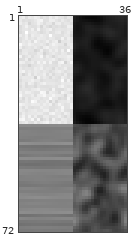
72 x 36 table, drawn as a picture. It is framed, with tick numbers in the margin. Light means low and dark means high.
It is made of 2 by 2 panels. Panel 1,1: very low, fine-grained, faint in contrast. Panel 1,2: very high, blotchy, faint in contrast. Panel 2,1: middling, streaked across, faint in contrast. Panel 2,2: high, blotchy.
